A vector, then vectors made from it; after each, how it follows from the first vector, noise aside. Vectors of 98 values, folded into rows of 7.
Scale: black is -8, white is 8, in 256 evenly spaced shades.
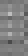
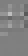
partly zeroed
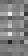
scaled up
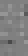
partly zeroed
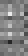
scaled up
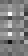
scaled up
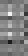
scaled up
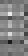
scaled up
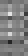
scaled up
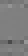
partly zeroed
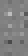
partly zeroed
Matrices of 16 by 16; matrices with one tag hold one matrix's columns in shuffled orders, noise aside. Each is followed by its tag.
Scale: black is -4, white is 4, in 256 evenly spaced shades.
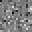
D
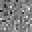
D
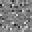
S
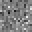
D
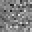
S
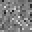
D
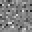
S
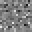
S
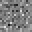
S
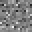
S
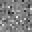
D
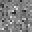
D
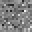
S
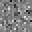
D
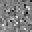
D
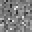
D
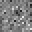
D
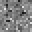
D
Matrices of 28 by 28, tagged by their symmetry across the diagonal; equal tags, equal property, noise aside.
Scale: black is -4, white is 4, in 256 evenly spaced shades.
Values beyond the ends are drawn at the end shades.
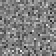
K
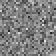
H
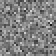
H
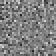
K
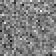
K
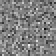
K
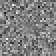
K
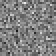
H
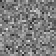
H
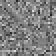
K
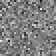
K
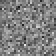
H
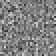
H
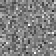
H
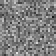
K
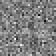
K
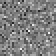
H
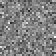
H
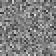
K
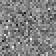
H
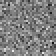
K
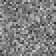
H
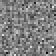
K
